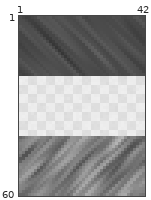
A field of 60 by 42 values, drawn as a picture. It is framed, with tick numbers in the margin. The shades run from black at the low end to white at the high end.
It is made of 3 by 1 panels. Panel 1,1: low, slanting down to the right, faint in contrast. Panel 2,1: very high, checkered, faint in contrast. Panel 3,1: middling, slanting up to the right.
